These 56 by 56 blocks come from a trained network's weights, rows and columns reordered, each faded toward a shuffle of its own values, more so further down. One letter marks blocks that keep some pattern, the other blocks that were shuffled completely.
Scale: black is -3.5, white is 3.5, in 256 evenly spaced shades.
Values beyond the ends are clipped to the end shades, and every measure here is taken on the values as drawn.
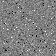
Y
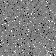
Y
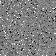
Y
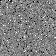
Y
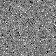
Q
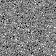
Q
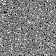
Q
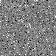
Y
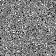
Q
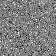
Y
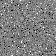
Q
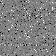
Q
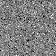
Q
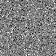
Q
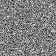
Y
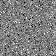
Y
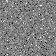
Y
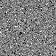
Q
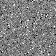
Y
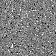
Y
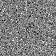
Y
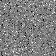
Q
